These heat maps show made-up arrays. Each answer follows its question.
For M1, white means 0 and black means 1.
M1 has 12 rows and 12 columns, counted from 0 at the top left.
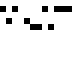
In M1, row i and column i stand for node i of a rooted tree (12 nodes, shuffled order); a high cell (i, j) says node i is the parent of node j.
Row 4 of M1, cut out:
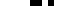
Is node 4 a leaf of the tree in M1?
no
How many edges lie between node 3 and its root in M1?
0
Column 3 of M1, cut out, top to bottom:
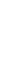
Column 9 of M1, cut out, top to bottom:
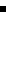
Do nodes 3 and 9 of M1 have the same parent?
no
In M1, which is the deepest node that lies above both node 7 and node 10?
1
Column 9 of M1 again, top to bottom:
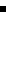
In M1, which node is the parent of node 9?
1
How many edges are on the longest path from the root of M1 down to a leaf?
2
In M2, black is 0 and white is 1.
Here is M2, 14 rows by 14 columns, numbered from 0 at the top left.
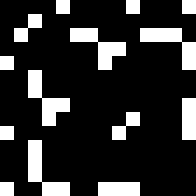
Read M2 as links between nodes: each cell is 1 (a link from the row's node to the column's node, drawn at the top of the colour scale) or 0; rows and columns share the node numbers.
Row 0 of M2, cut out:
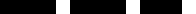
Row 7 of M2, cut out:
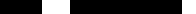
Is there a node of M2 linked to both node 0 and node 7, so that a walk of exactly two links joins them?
yes
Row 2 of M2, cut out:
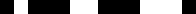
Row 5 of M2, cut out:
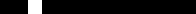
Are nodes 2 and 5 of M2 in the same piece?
yes
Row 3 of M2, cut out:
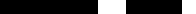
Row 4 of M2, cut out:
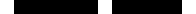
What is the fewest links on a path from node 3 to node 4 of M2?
2
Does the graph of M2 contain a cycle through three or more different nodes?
yes
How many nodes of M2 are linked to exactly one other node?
6
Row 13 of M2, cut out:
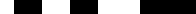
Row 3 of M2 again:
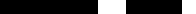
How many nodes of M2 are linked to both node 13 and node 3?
2
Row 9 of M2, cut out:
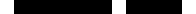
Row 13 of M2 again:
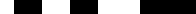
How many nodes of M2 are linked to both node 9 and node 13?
2
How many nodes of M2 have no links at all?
0
